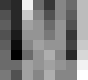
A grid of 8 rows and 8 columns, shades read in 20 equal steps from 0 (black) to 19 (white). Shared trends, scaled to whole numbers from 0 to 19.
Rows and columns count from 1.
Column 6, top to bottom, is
10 10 11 11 11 10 11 10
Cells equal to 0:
1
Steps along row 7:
same up down up down down up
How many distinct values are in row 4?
6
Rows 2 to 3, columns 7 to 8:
7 14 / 6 14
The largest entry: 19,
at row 8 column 8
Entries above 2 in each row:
8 8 8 7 7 7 8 8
